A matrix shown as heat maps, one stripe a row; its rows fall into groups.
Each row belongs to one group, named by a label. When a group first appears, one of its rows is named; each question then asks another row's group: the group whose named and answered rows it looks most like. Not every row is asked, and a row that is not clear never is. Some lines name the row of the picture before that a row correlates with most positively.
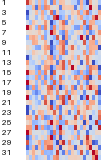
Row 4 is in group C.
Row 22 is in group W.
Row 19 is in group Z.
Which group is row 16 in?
W
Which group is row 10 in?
Z
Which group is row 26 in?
W
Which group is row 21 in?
Z
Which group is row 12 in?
W
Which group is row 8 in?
C
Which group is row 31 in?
C
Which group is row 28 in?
W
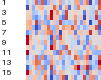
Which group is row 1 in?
W
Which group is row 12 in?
W
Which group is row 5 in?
W
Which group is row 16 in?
Z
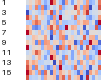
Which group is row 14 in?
W
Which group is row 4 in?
W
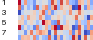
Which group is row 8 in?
C
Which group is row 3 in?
W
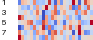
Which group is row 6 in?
W
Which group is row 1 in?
C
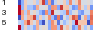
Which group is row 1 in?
W
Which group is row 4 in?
C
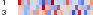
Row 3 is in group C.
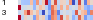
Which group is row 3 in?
Z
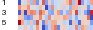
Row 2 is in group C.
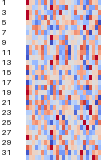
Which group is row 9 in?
Z
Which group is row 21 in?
C
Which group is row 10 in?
C
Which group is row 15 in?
C
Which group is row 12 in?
C
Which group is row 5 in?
Z
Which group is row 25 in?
Z
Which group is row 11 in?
C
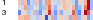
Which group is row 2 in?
C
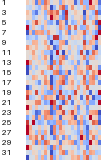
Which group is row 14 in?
W
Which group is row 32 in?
W
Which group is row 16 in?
Z
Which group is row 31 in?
Z
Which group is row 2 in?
Z
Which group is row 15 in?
C
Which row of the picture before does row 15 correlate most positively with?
3
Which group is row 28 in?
C
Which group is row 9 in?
Z
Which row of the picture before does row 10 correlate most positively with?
4
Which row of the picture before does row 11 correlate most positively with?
3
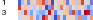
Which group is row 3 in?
C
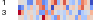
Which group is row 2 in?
W
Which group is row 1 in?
Z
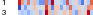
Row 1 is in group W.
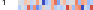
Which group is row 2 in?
W
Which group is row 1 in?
Z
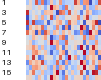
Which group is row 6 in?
C
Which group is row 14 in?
Z
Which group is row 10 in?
C
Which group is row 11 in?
Z
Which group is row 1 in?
W
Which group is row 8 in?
Z
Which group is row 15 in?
C
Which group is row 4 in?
W
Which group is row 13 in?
C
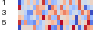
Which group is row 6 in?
C
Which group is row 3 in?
Z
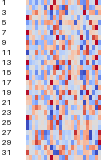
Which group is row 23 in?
Z
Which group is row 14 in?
C
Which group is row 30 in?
Z
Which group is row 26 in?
W
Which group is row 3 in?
Z
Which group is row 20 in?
W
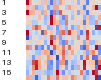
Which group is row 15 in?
C
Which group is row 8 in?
W
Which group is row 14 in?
Z
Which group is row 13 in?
Z
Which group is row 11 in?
Z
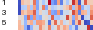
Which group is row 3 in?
C
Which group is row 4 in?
W
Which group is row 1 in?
C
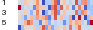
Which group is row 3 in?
Z
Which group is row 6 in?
W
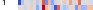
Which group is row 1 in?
W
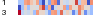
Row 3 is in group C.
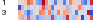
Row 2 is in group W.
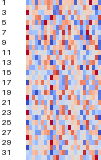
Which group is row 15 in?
C
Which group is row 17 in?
C
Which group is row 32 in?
C
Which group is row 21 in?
W
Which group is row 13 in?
Z
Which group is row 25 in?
W
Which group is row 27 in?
Z
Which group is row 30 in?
W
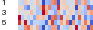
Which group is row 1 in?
Z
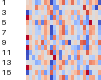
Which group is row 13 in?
Z
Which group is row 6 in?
Z
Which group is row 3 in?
W
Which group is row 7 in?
Z
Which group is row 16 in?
Z
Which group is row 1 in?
Z
